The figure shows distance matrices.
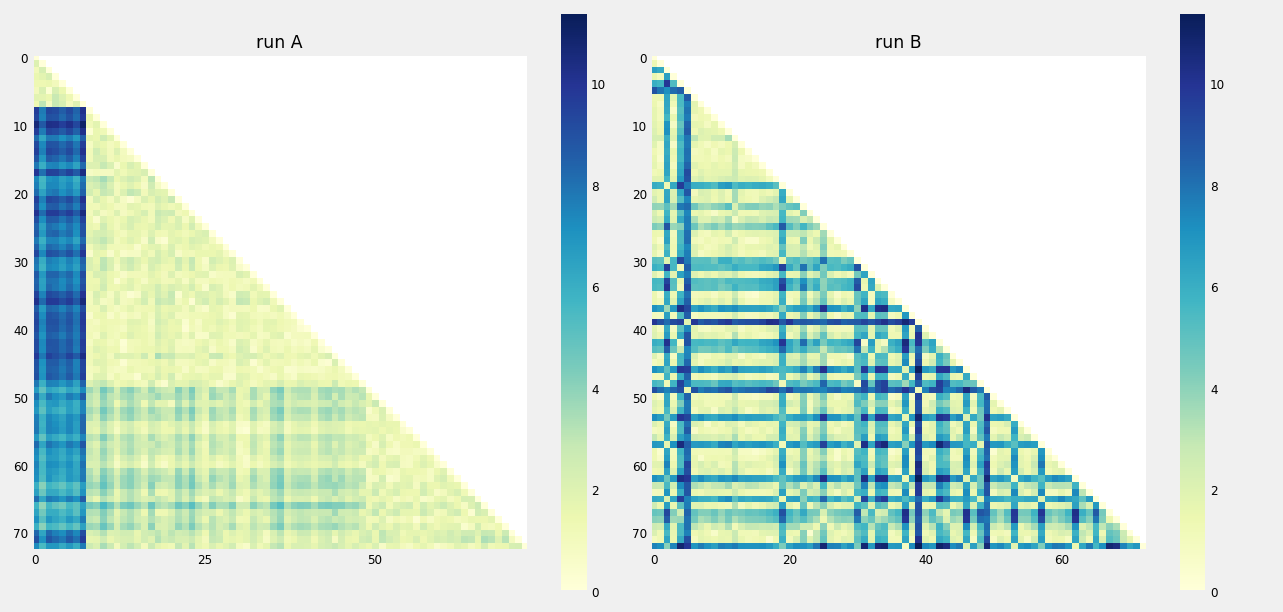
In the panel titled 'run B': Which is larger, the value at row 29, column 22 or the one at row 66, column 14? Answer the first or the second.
the first
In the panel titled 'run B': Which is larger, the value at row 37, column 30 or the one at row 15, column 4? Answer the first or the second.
the second
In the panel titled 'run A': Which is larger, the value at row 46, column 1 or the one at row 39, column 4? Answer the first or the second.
the second
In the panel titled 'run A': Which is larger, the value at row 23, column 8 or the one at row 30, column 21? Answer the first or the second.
the second
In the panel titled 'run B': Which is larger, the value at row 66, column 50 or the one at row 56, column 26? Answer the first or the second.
the second
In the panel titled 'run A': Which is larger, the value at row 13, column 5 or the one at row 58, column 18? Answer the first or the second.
the first
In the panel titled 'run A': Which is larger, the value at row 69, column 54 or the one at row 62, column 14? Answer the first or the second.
the second
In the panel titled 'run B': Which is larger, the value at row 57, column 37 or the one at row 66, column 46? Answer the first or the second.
the second
